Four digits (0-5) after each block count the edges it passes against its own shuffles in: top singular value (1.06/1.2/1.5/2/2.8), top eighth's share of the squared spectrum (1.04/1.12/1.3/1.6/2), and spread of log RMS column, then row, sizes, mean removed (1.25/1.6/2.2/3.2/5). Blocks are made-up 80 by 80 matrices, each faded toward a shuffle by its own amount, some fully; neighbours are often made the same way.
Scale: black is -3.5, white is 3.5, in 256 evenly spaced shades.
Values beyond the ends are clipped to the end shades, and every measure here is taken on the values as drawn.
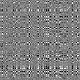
5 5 4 4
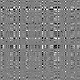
5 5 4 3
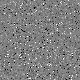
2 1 0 0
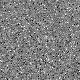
0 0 0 0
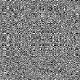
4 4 3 3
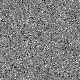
1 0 0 0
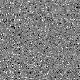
3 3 1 1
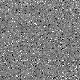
3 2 1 1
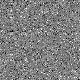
3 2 0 1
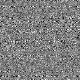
1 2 0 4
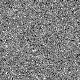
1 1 0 0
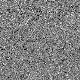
0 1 0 1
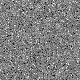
0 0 0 0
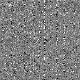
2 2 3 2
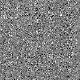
1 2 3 2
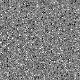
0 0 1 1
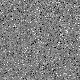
0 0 0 0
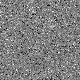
0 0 0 0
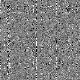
2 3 3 2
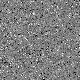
0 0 0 0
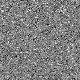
0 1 1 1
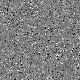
2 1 0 0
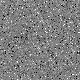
0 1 0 0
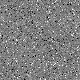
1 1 0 0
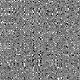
4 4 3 2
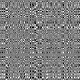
5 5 4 4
